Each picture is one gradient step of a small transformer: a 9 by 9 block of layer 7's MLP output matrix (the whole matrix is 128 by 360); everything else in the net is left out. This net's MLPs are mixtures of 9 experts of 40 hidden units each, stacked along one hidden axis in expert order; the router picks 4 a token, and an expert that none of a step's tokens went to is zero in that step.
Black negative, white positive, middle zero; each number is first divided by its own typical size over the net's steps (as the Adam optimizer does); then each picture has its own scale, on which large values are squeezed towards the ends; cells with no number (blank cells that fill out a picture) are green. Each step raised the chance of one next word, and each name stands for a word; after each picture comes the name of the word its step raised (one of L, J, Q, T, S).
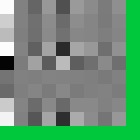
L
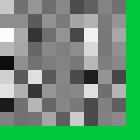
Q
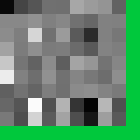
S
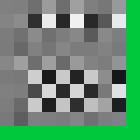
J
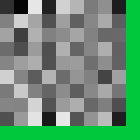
S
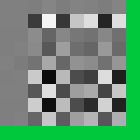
J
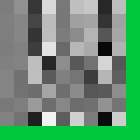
L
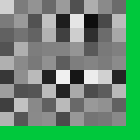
J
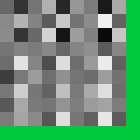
Q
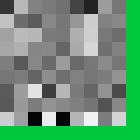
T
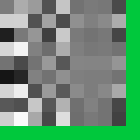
Q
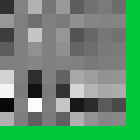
S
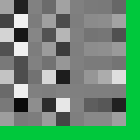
L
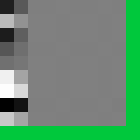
S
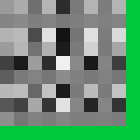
Q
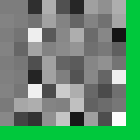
T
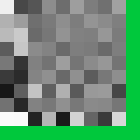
T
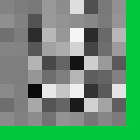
Q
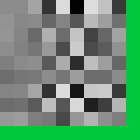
T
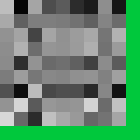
T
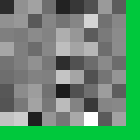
T
